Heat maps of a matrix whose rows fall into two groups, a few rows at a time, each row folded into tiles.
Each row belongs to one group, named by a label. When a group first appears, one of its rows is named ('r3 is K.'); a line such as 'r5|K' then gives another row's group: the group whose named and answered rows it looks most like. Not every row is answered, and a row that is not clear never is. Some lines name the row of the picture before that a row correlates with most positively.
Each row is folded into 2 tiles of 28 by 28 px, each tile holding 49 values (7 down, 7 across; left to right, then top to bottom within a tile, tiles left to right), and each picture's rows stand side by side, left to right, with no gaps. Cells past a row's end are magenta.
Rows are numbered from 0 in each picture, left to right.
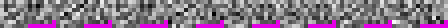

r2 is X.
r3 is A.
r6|X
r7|X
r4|A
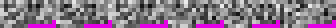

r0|X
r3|A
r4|A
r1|X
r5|A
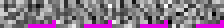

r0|X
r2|A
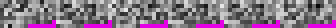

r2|A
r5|X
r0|A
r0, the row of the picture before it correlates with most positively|3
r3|X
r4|X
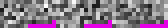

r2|X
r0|X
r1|A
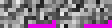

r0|A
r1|A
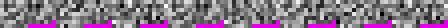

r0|X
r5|A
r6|A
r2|A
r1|A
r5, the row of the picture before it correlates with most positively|0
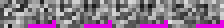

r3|X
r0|A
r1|X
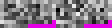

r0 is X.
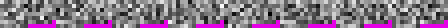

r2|A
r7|A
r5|X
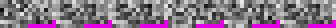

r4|A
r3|A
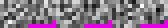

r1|X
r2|A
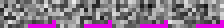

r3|X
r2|X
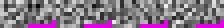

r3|X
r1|A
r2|A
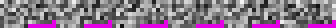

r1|A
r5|X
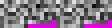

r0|A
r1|A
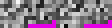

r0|A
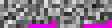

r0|X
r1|A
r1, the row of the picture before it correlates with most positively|0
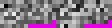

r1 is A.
